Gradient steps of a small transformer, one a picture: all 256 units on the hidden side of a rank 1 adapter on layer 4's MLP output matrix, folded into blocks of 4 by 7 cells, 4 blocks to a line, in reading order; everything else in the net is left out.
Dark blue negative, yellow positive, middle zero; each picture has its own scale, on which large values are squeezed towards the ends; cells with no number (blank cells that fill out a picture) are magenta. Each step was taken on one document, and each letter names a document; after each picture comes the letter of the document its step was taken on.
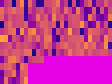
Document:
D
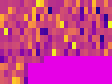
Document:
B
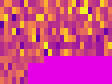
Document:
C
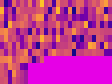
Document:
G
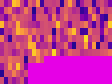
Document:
D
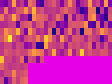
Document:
D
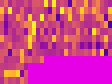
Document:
C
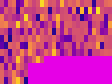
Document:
B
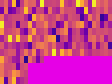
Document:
D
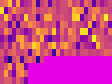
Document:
G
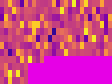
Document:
C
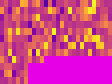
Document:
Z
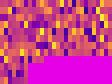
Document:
C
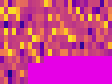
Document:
C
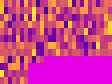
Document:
G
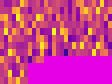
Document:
C
